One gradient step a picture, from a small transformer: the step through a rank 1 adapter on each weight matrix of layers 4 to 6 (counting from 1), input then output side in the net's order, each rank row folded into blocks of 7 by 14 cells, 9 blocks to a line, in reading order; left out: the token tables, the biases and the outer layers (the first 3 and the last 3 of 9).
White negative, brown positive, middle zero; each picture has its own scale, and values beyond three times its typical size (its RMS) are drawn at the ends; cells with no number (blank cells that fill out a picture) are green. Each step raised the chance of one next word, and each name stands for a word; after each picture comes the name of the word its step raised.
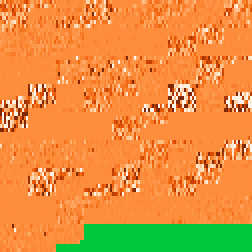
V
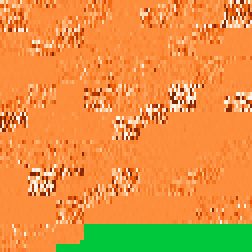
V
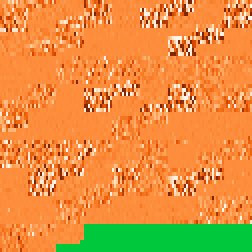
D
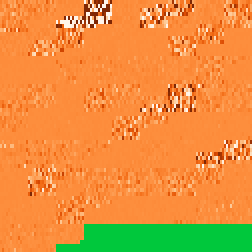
D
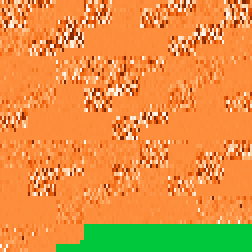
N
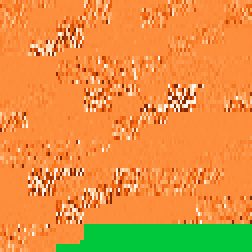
V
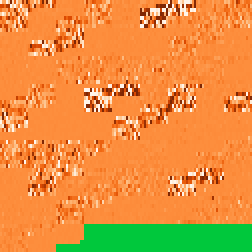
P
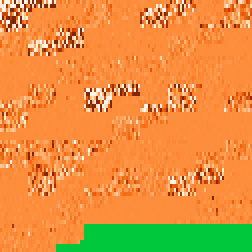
P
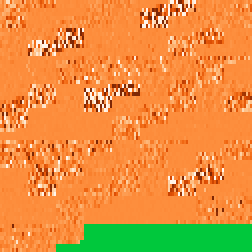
P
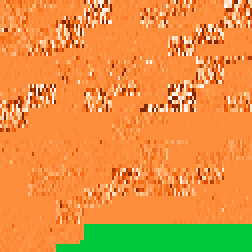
D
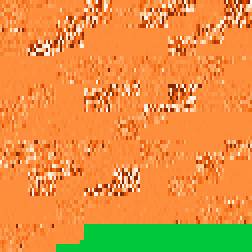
V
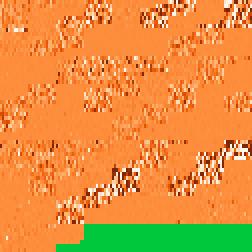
N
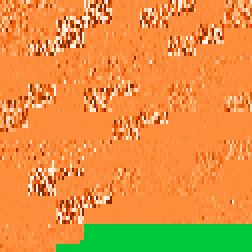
D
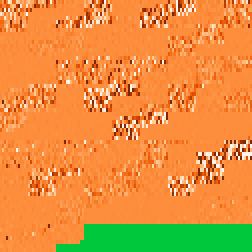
N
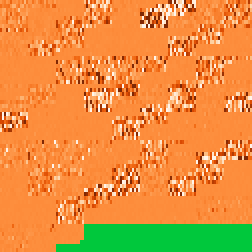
N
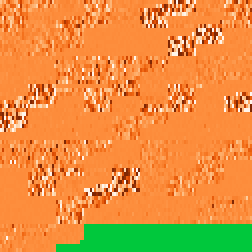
N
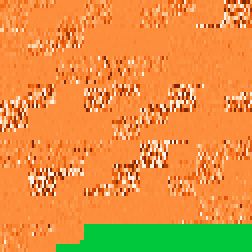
V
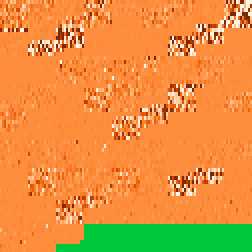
D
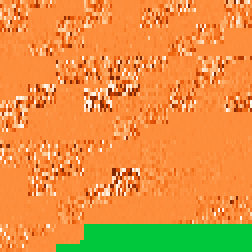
N
